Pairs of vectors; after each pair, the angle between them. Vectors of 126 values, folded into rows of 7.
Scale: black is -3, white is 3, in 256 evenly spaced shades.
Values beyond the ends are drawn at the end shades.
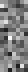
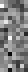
nearly parallel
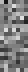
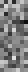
partly aligned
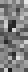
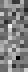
partly opposed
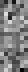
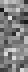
partly opposed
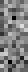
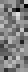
orthogonal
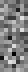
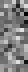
orthogonal
